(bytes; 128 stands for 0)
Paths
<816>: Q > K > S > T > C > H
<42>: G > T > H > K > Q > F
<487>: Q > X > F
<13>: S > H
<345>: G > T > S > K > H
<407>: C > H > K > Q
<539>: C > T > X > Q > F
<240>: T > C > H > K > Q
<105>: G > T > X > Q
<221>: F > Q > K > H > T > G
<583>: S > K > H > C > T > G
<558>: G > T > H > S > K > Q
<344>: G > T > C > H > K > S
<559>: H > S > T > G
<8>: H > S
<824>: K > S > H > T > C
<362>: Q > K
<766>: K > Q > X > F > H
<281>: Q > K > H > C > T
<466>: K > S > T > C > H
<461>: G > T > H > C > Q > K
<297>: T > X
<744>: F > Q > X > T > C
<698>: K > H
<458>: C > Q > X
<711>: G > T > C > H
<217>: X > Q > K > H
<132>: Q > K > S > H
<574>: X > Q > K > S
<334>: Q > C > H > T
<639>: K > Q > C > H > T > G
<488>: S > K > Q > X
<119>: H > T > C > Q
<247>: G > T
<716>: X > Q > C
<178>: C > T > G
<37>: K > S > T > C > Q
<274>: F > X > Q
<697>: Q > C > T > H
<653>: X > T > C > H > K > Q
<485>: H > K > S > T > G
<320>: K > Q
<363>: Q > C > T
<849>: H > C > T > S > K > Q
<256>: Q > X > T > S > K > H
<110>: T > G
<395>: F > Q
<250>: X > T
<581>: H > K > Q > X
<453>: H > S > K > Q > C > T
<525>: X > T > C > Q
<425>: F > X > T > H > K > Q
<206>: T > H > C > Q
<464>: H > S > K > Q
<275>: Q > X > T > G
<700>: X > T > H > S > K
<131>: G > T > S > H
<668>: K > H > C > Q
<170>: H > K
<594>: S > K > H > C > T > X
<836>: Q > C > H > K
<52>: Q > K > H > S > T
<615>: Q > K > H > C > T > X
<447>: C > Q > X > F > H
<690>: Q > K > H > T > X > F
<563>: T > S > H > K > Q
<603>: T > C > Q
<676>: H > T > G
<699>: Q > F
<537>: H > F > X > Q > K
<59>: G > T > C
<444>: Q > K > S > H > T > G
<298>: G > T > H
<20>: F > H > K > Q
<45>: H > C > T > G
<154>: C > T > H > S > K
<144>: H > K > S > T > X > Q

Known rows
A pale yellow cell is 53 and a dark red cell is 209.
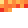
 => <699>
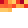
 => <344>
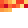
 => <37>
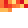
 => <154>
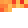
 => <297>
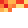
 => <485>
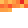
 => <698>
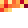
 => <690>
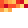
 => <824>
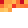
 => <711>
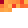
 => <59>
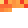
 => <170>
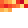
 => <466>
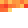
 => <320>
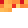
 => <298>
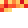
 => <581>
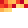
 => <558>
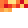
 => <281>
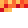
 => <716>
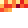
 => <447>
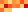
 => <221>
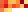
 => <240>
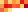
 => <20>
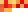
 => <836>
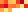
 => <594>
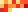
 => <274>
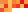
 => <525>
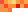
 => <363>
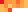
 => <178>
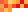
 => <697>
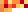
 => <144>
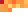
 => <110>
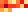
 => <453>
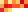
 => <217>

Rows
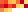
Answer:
<563>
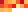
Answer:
<345>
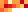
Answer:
<256>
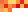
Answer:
<334>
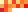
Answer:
<487>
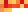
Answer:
<407>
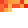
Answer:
<603>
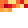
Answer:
<52>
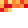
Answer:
<574>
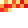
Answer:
<766>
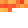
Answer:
<13>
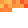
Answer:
<250>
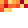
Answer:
<615>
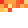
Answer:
<45>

